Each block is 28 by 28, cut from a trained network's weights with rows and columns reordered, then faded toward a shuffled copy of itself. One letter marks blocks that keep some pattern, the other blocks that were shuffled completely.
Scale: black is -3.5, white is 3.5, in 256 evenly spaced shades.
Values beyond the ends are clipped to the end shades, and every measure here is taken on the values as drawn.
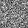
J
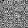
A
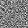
A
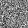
J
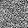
J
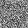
J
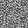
A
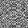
A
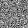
J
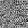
A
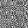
A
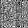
A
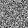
J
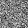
J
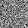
J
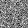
J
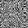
A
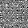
A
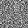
A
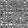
A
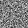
J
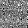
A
